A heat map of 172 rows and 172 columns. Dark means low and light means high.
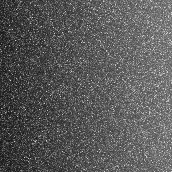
Grain: fine. Slope: up to the right. Stripes: none. Odd rows or columns: none.
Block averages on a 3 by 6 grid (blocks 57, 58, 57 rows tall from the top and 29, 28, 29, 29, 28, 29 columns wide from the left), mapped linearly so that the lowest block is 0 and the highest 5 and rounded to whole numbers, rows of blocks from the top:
0 1 2 3 4 5 / 0 1 2 3 4 5 / 0 1 2 3 4 5
